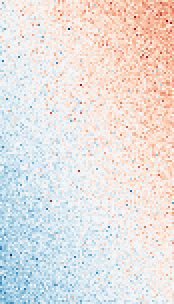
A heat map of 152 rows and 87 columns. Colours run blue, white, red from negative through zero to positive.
Grain: fine. Average level on the scale: 50%. Histogram: bell-shaped. Odd rows or columns: none. Ninth with the lowest average: bottom left. Slope: up to the top right. Stripes: none.
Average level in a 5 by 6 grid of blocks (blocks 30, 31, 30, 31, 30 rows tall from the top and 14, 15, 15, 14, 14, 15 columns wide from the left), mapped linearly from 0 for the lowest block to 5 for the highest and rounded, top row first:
233445 | 223344 | 122334 | 112233 | 011223
